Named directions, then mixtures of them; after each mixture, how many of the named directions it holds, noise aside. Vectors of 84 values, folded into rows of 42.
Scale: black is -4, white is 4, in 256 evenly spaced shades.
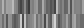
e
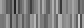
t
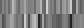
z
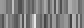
three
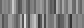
two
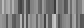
one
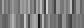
one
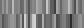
two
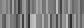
three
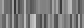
two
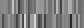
three
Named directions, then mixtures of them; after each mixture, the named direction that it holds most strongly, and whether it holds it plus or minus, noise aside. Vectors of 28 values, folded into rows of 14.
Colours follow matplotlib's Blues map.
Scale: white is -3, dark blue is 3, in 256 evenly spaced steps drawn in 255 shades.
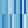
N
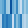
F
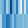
F, plus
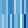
N, minus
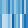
N, minus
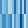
N, plus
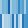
F, minus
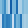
F, plus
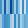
F, plus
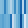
N, plus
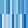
F, minus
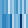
N, plus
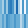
N, minus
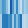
F, plus
